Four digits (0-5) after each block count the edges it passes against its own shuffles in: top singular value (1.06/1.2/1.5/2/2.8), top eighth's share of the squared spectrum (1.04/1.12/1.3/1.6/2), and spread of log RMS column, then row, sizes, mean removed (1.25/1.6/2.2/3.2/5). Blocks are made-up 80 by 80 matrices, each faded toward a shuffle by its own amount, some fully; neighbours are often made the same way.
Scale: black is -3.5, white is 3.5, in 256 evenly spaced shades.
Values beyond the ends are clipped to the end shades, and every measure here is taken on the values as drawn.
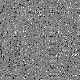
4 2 1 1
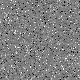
1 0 0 0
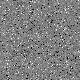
1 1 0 0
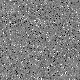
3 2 0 0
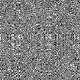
4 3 2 2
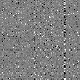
4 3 2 1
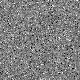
2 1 0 0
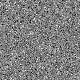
0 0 0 0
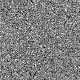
0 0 0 1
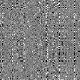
4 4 3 2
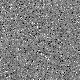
1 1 0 0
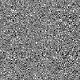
4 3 2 2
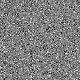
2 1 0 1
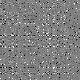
4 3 2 2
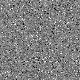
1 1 0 1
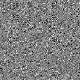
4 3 1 1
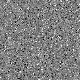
2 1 0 0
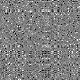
4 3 2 2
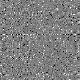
4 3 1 2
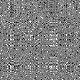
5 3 2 2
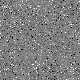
2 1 0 0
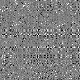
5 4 2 3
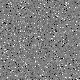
2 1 0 0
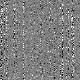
2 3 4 0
